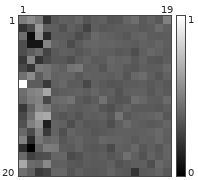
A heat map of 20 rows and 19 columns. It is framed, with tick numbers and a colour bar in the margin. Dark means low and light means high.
Ninth with the highest average: middle left. Average level on the scale: 40%. Stripes: none. Seam: vertical, 20% of the way across, the right part calmer. Slope: none.
